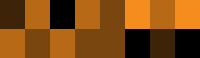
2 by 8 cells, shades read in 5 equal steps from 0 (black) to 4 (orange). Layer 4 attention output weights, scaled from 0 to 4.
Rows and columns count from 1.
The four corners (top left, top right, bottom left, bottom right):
1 4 3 0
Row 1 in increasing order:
0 1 2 3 3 3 4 4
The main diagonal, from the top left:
1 2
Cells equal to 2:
4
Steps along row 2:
down up down same down up down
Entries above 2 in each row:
5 2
